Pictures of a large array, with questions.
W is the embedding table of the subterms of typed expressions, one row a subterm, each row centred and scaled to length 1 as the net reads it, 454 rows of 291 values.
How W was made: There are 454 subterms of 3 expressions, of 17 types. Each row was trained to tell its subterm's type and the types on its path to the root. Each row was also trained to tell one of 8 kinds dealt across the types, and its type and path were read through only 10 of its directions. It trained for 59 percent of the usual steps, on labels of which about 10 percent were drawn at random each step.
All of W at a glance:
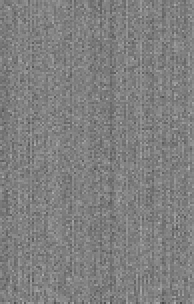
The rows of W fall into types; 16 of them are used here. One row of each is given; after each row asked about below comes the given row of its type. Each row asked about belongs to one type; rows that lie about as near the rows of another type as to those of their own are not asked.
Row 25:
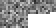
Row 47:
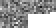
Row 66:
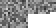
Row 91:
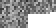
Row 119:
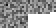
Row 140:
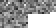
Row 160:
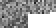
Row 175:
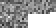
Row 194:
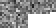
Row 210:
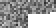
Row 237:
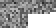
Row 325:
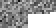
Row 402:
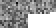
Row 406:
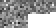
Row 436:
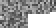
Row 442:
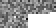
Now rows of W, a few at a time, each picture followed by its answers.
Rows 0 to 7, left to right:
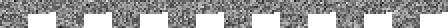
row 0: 402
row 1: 119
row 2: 160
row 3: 237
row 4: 66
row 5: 210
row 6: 210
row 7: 160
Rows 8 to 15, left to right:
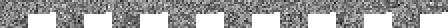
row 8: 160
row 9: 194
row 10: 47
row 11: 442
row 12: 175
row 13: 436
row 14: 25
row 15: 237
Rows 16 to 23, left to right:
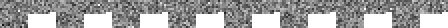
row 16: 194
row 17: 25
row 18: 47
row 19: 119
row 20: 194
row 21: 237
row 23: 119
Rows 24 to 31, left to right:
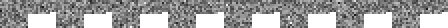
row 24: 66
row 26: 436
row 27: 194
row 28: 175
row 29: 442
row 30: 442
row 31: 406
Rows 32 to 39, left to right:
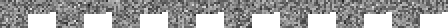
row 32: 91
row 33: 442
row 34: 66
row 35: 175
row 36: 402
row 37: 160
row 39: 160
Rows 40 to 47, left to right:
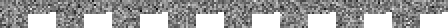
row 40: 91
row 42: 210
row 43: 325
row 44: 119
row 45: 140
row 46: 406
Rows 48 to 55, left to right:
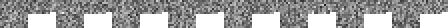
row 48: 194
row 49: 442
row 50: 91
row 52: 91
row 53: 25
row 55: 25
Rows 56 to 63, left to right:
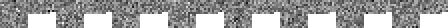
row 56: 194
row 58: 406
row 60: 140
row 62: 160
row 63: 194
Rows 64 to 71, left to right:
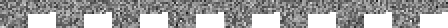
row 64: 160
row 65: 25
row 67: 325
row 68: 119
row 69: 175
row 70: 160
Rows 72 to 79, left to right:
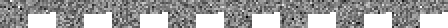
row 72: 436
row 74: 25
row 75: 194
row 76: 47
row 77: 140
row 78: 237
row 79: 25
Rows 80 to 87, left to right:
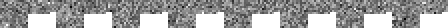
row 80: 402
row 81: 91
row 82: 119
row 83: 25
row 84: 406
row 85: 119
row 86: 210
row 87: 140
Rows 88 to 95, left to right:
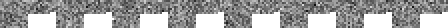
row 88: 66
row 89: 406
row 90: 140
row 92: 66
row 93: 442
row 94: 175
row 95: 25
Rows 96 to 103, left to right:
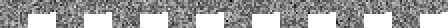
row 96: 436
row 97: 325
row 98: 47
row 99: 406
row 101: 25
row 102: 402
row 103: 66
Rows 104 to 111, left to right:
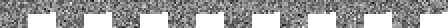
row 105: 160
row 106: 160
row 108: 325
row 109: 406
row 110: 325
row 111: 402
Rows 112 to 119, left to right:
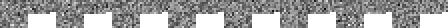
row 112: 406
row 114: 436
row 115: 406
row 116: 194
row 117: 91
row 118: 436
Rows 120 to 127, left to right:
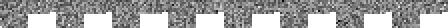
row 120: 160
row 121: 436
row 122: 119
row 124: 325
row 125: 237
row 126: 442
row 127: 325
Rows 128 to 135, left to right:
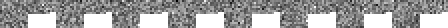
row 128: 194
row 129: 436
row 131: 237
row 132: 237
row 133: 402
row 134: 194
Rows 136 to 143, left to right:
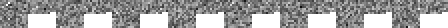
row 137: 406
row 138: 47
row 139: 325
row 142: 325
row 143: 66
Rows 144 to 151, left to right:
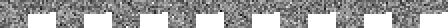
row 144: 406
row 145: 194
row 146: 47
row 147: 194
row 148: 442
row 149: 210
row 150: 91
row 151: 436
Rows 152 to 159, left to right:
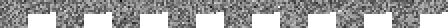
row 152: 325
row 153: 119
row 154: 325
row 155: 402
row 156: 66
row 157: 91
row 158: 160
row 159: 175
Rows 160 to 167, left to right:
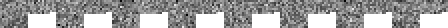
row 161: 210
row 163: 194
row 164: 325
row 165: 66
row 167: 175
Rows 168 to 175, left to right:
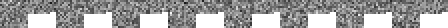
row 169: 194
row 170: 160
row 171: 25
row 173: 237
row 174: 325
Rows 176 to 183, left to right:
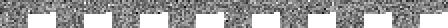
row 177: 194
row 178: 91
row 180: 140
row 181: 210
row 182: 237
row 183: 436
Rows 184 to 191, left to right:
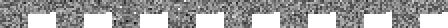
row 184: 436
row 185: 237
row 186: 140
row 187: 175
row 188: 91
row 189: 436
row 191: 66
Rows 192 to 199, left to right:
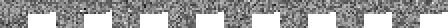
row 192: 325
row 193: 325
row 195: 442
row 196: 119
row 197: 237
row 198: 237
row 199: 175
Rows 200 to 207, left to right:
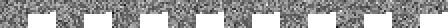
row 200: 436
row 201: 442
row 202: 66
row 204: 160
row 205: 66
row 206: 194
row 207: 66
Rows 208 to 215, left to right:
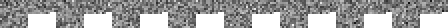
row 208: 237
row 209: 406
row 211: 160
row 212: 442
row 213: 436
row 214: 25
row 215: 237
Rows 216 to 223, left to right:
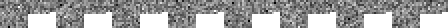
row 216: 402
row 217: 237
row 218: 402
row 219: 436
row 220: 402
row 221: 194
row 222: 140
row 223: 325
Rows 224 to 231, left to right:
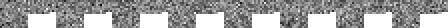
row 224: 194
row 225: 175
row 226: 436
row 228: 442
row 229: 325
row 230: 237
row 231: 175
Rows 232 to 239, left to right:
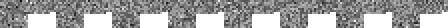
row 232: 140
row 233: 119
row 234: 436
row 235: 119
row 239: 91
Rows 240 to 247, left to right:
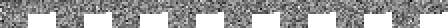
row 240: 175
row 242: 160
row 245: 402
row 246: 402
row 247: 140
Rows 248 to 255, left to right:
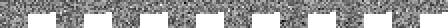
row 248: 406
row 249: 436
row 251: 25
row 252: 442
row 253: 140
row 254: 140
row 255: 194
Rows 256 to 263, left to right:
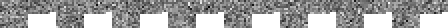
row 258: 91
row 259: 47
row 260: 402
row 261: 436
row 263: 140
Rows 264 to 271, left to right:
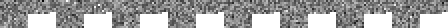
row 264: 402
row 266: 406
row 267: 66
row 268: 160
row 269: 406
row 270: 25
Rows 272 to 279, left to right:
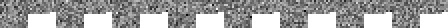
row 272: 91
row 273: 402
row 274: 47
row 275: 325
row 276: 194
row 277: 406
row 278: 47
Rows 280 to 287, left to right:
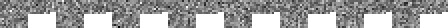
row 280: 210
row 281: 442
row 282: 210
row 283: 402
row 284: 47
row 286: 436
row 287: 140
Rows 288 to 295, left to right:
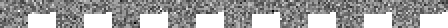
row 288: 406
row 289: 66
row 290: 25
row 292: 325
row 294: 119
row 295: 402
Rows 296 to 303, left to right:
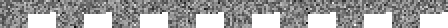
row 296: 325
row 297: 91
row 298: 66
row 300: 325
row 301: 406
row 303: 91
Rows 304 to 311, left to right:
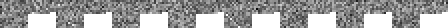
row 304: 406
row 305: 194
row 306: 175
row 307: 91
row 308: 237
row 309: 119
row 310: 436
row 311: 325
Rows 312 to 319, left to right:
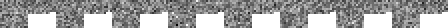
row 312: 91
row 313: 119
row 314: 402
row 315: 140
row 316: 402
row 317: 325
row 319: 406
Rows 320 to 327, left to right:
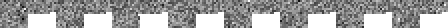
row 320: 119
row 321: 160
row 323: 160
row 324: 66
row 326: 25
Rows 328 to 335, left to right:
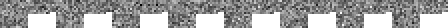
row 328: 25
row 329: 406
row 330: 210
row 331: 66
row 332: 66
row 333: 160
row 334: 47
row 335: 325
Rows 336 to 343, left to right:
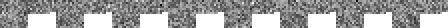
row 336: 91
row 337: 66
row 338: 119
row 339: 237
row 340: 210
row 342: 442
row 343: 442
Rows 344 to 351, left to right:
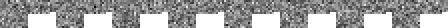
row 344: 442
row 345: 160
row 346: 402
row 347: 436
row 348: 210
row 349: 406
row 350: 66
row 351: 66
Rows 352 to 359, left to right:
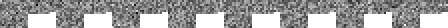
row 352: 402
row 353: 402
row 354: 210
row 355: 91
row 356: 160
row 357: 160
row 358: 25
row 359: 237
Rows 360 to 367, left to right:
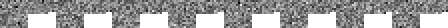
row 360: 25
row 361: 47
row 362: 406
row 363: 402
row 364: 194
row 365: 119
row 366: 436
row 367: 47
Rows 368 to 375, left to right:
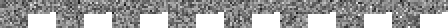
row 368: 237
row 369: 140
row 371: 406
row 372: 436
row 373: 140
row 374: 47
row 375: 47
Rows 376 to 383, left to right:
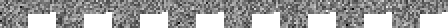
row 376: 325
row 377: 25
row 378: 91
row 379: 119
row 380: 91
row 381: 402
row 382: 140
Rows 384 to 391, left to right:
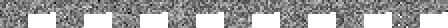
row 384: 47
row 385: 237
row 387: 91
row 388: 406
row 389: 442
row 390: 66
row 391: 175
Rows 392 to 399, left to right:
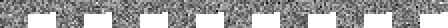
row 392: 406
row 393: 47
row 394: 66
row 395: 194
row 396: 406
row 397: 47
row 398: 119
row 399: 402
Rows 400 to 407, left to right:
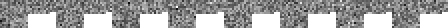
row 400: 406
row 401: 91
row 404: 436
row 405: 47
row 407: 66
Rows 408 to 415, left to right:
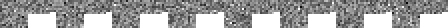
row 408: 194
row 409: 436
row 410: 442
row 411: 436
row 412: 210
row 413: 325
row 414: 325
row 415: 140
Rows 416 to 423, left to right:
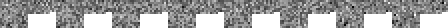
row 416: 91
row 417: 406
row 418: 175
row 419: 175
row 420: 406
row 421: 436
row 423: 436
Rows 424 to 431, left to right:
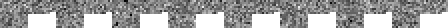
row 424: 325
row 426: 194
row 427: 140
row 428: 325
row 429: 402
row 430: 140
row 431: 406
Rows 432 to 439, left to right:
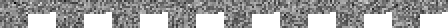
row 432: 237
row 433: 175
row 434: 325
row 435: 436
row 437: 237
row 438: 66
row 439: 402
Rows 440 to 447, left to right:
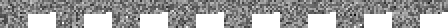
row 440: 66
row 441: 436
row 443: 402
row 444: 91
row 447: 91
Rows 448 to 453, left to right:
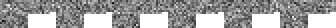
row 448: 47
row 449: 442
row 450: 160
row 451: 47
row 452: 119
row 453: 47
